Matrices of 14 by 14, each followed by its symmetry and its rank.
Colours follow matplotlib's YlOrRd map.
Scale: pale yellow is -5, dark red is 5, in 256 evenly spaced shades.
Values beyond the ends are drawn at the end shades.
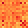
symmetric, rank three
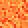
antisymmetric, full rank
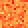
antisymmetric, full rank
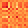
symmetric, rank two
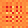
symmetric, rank one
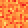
antisymmetric, full rank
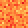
antisymmetric, full rank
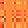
neither, rank one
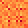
symmetric, rank three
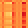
neither, rank one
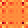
symmetric, rank one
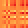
neither, rank one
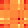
symmetric, rank one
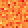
antisymmetric, full rank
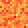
antisymmetric, full rank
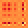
symmetric, rank one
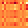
neither, rank one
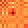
symmetric, rank two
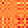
symmetric, rank two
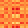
neither, rank one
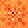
symmetric, rank three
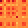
symmetric, rank two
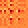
symmetric, rank two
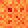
symmetric, rank three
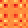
symmetric, rank one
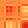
symmetric, rank one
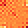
symmetric, rank three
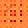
symmetric, rank two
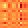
neither, rank one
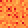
symmetric, rank three
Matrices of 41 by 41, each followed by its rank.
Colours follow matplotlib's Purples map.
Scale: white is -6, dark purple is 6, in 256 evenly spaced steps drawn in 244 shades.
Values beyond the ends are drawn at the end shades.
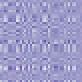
two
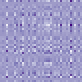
two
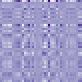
two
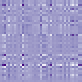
two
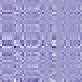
two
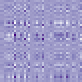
two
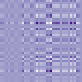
one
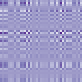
one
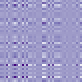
one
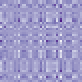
two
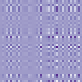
one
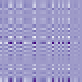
one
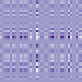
one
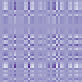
one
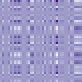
one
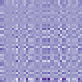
two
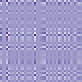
one
